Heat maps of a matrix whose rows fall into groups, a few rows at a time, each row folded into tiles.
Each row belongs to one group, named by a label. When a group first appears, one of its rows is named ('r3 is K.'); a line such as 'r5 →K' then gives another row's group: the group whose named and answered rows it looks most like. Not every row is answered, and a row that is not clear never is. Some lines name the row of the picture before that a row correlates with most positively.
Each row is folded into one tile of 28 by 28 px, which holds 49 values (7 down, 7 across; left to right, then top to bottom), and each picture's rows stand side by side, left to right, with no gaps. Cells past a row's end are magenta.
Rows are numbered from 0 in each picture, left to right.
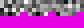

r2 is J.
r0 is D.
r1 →D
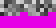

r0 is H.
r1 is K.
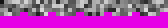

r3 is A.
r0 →K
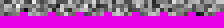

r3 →H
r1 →K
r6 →K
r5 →H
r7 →A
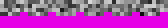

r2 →H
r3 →K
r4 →K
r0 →H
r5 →J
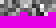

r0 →H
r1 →D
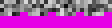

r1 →K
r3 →H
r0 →K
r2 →K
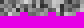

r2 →H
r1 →H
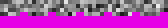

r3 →H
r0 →J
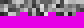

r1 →D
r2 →A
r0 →J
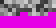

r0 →K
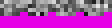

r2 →K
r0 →K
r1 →A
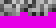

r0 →A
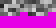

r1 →J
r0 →J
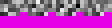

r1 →D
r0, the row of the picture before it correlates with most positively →1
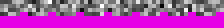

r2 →A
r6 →H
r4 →K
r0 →J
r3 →A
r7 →J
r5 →D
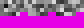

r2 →J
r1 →K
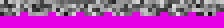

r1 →H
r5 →K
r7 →A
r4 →K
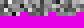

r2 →K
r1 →H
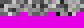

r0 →J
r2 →A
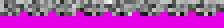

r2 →A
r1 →A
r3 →A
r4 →D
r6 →A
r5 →A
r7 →A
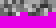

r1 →H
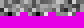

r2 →H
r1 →D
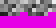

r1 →D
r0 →A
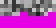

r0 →H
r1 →D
